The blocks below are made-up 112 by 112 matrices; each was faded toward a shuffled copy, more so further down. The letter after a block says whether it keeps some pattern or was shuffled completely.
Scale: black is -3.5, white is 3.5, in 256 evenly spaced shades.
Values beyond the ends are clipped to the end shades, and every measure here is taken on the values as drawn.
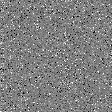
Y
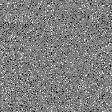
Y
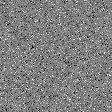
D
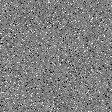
D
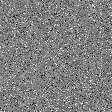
D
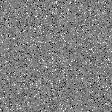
Y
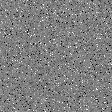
D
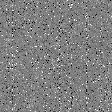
Y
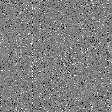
Y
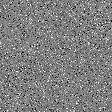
D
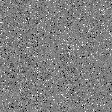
Y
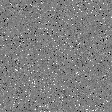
D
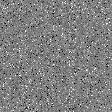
Y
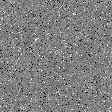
D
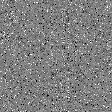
Y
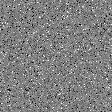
D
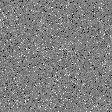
D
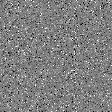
Y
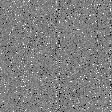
Y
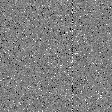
Y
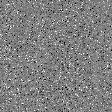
Y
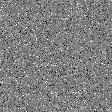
D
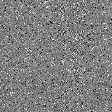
Y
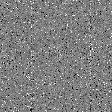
Y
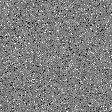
D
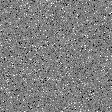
D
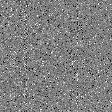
Y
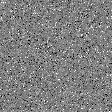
D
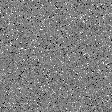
D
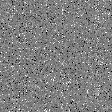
Y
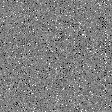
Y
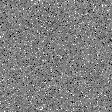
D
